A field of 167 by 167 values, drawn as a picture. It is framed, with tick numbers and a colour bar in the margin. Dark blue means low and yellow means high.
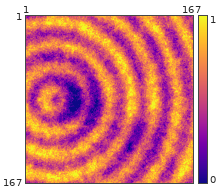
Slope: none. Average level on the scale: 60%. Dips: two. Ninth with the lowest average: middle left. Rings: centred on the middle left.
